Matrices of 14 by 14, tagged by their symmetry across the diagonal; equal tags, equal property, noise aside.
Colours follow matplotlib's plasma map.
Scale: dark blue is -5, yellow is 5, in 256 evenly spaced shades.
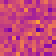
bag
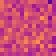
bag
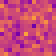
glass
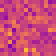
bag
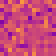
glass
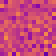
glass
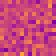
glass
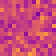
bag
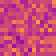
bag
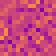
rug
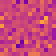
glass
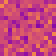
rug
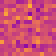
bag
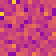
rug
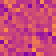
glass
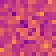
rug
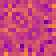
rug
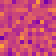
glass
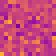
bag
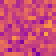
bag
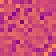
rug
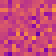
glass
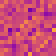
rug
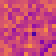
rug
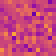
glass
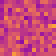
bag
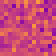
bag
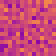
glass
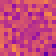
rug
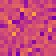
rug
